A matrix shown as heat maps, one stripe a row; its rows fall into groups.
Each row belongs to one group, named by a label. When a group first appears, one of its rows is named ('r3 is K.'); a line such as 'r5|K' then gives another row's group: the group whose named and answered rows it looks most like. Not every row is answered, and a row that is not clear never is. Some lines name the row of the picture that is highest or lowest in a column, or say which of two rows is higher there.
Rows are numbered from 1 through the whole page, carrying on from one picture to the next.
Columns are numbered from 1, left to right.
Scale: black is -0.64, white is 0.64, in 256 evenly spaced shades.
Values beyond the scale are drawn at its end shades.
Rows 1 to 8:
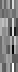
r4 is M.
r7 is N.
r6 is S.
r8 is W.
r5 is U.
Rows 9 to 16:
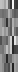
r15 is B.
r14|N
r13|U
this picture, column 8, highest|13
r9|M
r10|N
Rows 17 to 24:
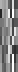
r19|N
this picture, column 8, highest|20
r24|W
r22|N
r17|M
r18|W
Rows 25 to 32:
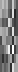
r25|M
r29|S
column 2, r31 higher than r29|No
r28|M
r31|U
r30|W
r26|M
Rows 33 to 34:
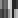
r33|N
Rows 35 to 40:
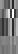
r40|U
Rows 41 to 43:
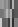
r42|N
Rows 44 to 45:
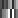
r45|W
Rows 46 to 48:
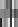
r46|B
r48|W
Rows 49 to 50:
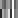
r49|W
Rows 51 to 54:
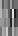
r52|M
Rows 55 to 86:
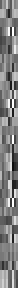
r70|W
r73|N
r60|B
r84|U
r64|M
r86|M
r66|W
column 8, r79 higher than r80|Yes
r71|S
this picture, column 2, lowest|84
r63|B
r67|U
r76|U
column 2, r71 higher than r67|Yes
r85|M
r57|N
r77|W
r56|B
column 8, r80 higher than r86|No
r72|N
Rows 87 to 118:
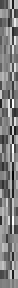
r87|U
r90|N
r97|S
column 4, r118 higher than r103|No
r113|B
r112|M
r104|W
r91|U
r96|S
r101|M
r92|W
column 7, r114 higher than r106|Yes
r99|N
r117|U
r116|B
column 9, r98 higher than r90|Yes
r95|M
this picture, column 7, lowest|106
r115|S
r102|U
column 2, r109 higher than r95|No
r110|M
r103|W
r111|W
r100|U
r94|U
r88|M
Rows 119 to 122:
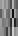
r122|B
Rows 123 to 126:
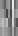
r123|W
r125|M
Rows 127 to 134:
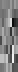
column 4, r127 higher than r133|No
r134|N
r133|M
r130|M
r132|B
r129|N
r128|N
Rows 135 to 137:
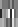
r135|S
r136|W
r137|B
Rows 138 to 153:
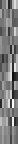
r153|M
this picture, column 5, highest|149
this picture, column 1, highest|151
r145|U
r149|W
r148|N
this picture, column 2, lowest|144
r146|N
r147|S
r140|N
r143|M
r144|U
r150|S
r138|B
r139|S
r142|S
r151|M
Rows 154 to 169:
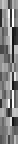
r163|N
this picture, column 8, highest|162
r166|B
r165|W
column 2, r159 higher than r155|No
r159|U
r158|N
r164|W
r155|W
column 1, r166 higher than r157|Yes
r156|W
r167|N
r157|N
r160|S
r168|N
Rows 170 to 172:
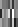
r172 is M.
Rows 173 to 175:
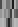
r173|S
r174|M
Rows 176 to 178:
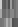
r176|S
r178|N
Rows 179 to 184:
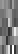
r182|B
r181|N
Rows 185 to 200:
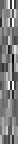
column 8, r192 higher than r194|Yes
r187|W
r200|S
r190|B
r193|N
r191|S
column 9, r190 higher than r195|Yes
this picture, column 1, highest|200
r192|U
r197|N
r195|S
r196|N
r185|W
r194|W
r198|M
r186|U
